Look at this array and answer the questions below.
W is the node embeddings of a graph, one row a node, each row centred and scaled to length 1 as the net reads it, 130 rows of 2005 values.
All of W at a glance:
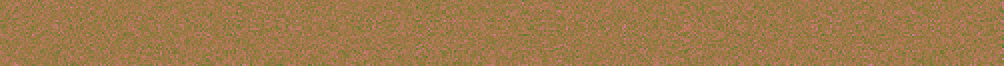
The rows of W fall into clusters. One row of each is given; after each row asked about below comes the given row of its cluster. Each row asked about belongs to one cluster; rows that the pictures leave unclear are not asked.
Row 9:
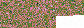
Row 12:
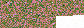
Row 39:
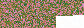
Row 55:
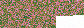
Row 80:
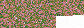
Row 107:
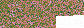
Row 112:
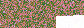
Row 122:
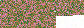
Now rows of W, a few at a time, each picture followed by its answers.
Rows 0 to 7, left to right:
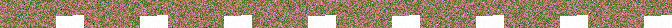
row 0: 122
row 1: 39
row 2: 112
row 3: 55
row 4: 9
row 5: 80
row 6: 80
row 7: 12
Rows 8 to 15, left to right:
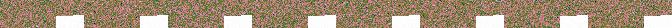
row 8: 112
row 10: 55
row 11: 80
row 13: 112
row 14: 122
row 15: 122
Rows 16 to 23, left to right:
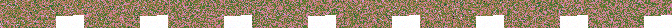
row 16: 80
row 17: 122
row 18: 12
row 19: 55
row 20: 122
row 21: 39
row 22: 55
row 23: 39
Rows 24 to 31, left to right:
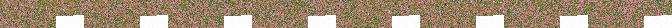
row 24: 112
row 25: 80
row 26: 39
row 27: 112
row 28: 80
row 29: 39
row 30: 55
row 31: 9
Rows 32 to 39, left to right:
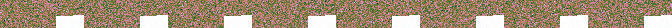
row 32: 12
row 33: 12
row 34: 55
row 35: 9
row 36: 107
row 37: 12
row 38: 107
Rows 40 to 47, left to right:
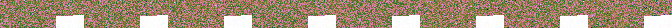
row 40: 80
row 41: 80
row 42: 12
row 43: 80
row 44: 39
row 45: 9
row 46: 112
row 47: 122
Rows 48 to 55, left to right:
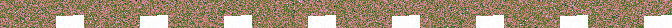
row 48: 80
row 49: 107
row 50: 122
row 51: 107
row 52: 107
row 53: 80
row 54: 80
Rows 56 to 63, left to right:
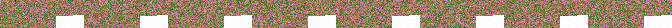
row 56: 9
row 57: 80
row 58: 9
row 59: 80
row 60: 55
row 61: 122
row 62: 107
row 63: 107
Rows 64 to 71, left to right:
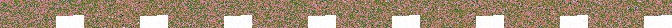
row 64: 9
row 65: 12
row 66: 12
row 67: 112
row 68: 112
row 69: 107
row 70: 112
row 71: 112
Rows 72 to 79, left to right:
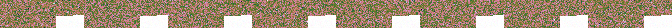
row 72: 122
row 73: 12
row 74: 39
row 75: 9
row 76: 107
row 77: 55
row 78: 122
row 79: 80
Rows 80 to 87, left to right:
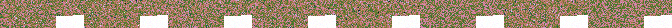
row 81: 107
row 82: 39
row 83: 80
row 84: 107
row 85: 80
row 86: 55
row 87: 12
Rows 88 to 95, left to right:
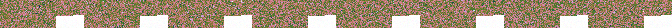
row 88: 112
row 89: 39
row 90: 39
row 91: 122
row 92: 107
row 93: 9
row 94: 39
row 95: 55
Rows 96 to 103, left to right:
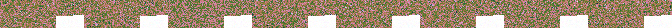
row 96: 12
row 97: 122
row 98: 12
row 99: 80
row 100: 112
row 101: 112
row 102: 112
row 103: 107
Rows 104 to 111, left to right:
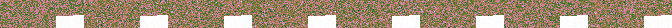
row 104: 9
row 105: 9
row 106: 112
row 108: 107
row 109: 55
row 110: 39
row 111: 9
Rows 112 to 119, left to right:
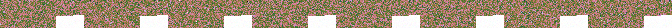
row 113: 39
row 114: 112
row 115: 122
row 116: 122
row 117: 122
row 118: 12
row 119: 9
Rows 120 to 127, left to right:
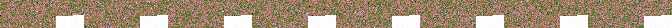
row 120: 9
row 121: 39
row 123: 55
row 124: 112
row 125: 12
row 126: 55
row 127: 55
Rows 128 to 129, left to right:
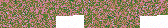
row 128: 9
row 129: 55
